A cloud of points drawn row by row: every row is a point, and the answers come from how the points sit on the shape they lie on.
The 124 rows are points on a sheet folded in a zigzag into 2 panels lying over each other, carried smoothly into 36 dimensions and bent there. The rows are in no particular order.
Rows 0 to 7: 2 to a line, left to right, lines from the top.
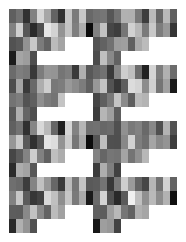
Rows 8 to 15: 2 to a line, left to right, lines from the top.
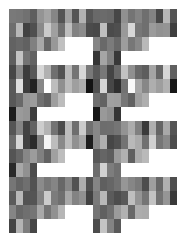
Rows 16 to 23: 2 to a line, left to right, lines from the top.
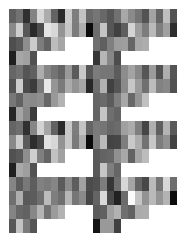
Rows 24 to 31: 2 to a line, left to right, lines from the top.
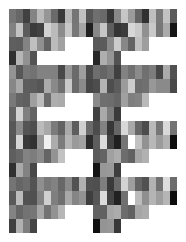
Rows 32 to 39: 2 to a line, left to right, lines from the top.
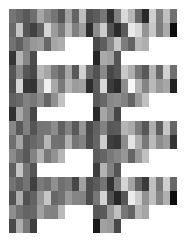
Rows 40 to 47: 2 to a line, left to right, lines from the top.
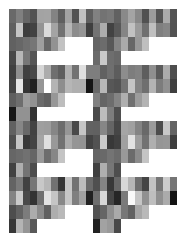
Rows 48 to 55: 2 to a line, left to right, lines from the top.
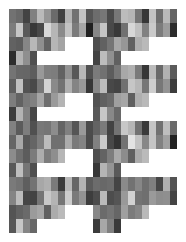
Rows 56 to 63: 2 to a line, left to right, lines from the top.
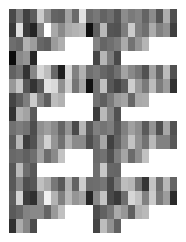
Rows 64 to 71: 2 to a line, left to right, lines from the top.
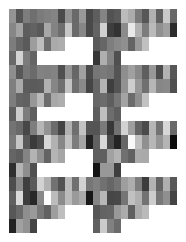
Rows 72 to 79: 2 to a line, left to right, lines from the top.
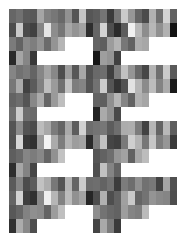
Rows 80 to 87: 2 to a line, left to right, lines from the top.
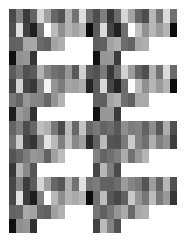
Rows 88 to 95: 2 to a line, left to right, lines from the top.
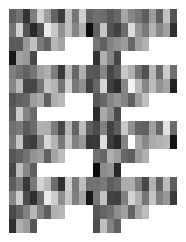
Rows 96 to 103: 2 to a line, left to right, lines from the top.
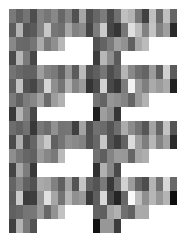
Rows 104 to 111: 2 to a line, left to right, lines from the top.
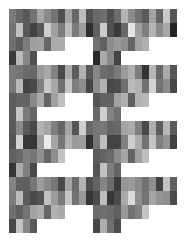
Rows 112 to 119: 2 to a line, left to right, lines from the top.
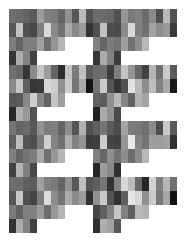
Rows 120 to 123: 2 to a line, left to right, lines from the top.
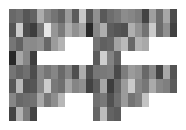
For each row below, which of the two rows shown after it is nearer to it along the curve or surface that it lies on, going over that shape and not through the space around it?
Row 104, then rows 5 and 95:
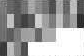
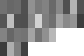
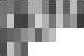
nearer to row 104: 5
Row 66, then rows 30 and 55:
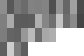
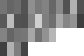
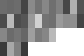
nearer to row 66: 30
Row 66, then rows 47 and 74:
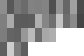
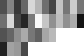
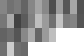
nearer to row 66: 47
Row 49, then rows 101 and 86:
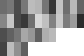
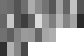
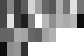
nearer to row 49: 86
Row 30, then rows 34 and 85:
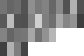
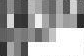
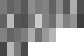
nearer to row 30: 85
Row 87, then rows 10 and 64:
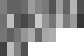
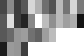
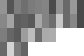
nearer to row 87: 64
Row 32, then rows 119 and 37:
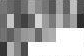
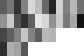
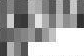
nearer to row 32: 119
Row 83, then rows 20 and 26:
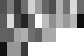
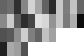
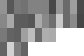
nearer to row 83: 20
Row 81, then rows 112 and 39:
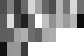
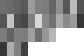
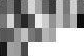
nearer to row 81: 39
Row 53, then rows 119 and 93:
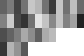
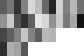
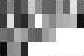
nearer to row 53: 119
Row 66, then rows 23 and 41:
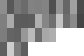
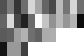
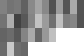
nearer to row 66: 23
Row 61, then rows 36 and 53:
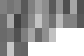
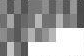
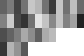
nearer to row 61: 53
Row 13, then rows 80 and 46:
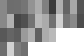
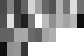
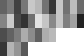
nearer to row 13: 46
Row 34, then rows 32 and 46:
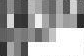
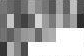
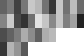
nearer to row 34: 46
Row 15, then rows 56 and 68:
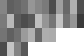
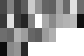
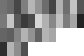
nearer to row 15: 68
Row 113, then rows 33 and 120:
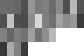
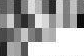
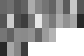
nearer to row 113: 120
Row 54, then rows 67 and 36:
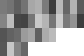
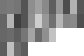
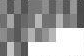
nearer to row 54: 67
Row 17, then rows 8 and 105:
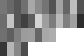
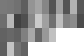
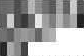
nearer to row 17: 105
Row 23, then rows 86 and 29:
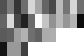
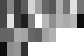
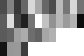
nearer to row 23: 29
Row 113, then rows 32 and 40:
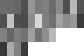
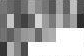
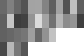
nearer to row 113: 32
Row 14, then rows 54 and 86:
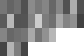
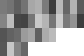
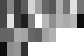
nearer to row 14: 86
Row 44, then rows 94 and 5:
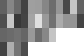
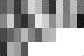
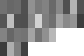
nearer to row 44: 94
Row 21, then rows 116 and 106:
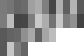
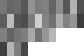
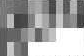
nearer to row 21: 106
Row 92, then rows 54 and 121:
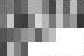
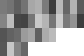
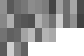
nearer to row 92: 54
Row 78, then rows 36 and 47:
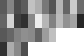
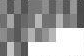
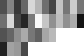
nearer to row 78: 47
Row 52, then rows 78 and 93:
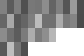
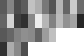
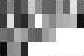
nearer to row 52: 93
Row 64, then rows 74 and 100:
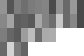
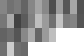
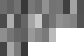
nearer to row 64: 100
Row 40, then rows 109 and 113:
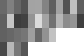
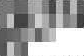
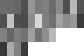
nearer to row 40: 109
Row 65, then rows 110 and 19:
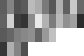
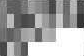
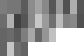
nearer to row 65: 19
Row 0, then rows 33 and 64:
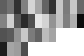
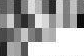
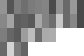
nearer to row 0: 33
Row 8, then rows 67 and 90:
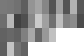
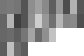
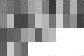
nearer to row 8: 67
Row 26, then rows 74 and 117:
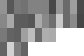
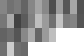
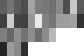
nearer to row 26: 117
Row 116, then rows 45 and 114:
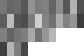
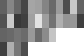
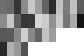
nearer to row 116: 114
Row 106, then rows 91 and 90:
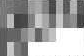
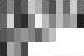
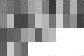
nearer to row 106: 90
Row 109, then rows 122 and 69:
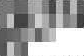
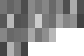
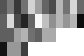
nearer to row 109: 69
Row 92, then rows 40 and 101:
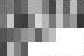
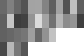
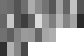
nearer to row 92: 40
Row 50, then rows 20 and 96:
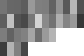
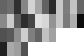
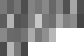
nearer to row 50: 96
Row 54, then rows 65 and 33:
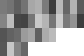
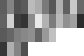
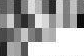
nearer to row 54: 65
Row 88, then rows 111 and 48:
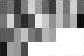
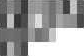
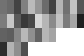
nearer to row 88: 48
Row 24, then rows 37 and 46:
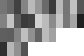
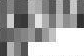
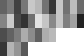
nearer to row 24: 46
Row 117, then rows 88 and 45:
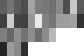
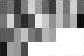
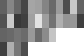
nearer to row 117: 88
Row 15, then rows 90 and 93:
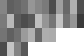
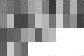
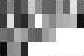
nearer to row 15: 93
